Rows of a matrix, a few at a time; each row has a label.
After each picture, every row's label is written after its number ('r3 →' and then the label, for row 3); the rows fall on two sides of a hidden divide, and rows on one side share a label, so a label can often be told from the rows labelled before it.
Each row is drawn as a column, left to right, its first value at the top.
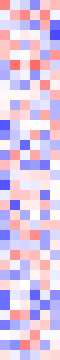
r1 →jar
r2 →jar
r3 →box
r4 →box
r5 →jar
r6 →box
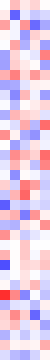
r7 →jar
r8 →jar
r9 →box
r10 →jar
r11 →box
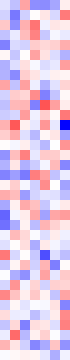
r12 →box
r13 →box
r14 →jar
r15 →jar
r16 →box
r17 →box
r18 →jar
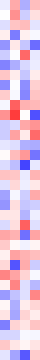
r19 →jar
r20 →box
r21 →box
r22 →box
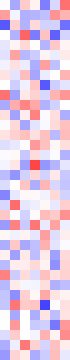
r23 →jar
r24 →box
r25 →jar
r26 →box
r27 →jar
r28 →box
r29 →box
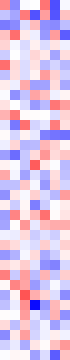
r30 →jar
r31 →jar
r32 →box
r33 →jar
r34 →jar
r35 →box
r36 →box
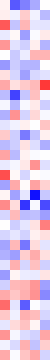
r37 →box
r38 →jar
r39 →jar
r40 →jar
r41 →box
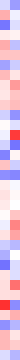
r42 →box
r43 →box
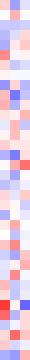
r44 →box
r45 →box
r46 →jar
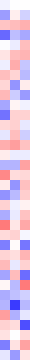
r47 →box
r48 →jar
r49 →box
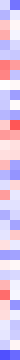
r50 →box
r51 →box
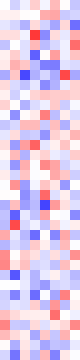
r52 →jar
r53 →box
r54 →jar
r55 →jar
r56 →jar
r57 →box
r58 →jar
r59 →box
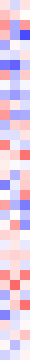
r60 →jar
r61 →box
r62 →box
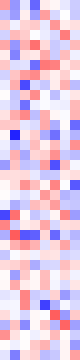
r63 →box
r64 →jar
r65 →jar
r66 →box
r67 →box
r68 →jar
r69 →jar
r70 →jar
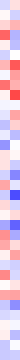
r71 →jar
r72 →jar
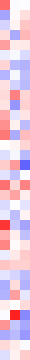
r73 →box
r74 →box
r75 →jar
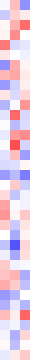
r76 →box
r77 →jar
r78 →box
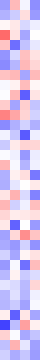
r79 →jar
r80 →jar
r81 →jar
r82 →jar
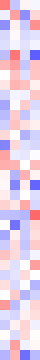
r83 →box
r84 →jar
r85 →box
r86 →jar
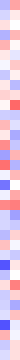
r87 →box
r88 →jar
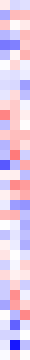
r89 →jar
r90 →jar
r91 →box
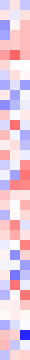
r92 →box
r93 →box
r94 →jar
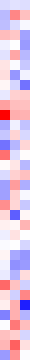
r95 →jar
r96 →box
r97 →jar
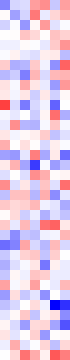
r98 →box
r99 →box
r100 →box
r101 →jar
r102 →box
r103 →jar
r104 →jar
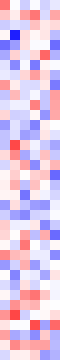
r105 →jar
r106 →box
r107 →jar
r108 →jar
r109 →box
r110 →jar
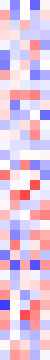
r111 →jar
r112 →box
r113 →box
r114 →box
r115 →box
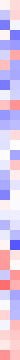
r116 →jar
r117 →box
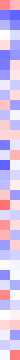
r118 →box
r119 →jar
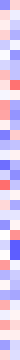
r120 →jar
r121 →box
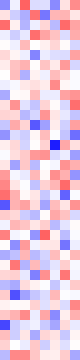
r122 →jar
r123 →box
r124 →box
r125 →jar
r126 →jar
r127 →jar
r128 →jar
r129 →box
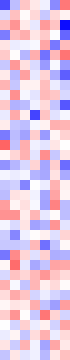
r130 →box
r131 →jar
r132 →jar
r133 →box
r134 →jar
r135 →box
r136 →box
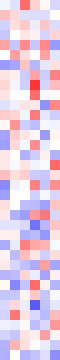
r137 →jar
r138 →box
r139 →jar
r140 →jar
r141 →jar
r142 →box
